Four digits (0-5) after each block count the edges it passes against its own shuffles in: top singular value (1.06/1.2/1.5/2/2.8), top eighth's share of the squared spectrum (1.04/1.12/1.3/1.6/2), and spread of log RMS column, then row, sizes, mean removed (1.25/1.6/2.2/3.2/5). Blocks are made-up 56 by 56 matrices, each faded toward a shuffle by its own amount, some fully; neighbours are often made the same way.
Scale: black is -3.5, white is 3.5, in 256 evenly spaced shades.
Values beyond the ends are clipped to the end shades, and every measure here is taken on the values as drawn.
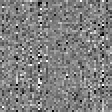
2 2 3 0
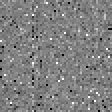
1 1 0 0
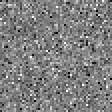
0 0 0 0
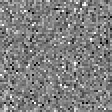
0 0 1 0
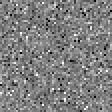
0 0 0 0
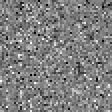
0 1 2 0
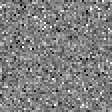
0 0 0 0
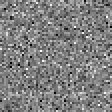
0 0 0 0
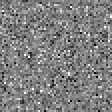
0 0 0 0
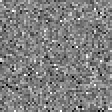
0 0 0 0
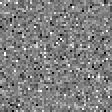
2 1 0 0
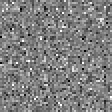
3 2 0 0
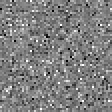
3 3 1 1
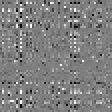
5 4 3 3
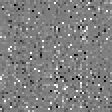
2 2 1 1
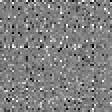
4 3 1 2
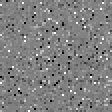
1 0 0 0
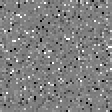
2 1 0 0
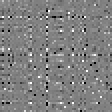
4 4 2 2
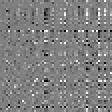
5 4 3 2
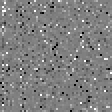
2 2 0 0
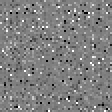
3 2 0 1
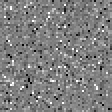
1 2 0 0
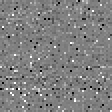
2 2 0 1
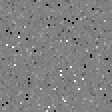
0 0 0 0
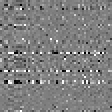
4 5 2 3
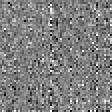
4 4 3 2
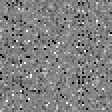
3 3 1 0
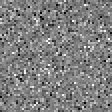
1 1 0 0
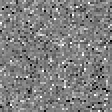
2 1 0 0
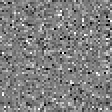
3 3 2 1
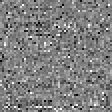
3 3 1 1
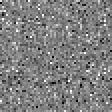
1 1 0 0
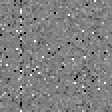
3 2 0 0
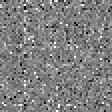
2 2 1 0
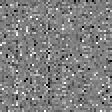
3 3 1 0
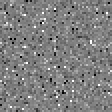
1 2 0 0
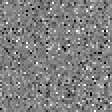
3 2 1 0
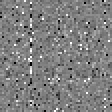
3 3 1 0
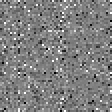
3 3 2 0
